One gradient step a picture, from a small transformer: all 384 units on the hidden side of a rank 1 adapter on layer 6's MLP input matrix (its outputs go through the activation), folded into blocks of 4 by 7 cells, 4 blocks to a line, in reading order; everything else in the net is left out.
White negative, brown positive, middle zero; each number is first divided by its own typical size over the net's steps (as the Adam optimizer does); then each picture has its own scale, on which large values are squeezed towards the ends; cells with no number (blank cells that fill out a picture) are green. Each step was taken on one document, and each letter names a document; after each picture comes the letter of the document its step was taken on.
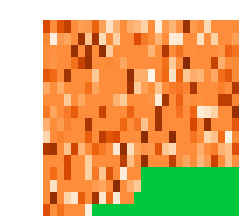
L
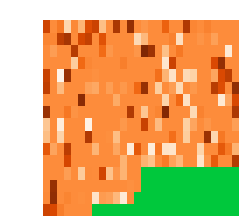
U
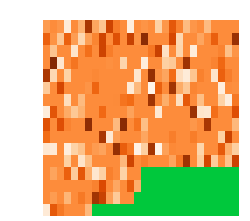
L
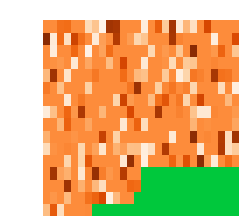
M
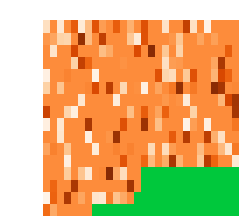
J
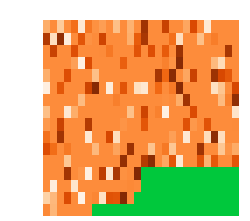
J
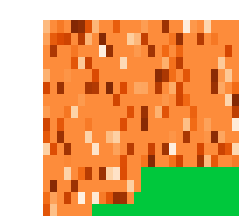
J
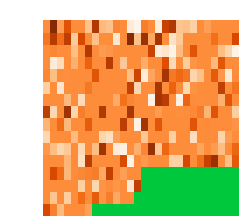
L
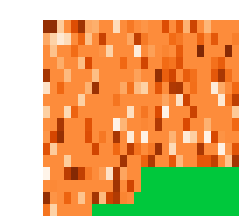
U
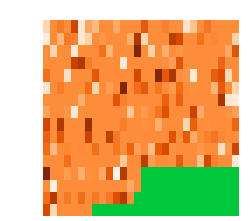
U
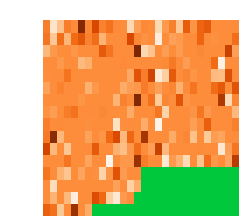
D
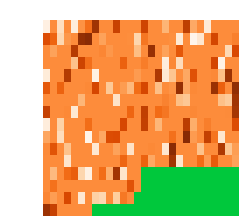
J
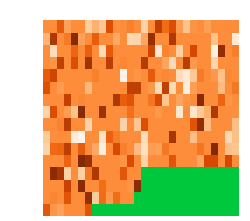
M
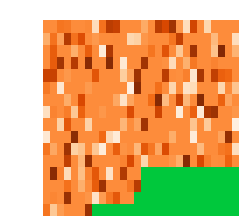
M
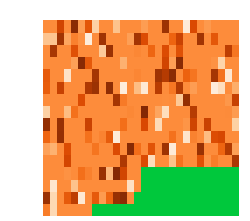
J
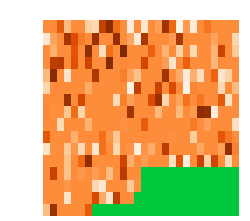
M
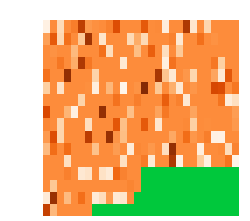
U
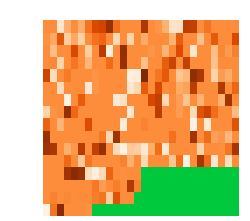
L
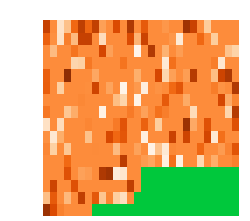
U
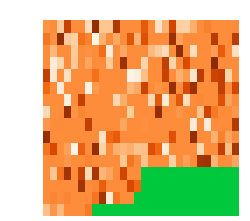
L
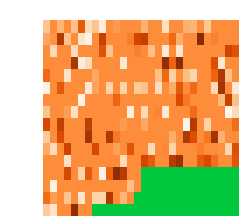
J
